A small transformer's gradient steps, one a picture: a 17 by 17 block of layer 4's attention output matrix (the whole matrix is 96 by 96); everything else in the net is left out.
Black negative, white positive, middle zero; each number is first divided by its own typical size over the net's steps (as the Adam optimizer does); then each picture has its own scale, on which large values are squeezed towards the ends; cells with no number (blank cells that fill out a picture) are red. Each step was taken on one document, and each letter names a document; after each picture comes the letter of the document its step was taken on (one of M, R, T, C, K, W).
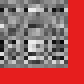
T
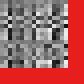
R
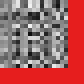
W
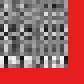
W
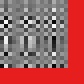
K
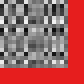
T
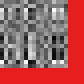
K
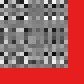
T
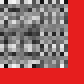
W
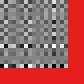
K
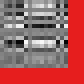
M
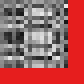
R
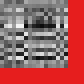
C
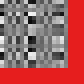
T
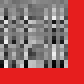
K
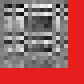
M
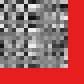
T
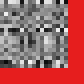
W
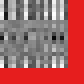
K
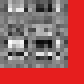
C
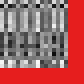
K
